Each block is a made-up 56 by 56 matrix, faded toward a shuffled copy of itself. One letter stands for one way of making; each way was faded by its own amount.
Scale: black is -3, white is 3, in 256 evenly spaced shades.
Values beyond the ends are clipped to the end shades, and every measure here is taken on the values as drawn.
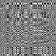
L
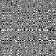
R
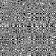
R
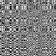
L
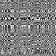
L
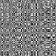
L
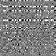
R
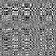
L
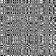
L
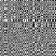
L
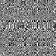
R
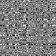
R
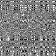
R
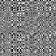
L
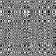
L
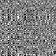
R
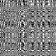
L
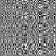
L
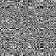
R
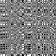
L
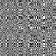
L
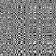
L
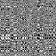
R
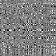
R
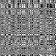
L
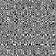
R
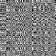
L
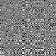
R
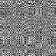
L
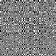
R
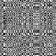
L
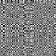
L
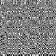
R
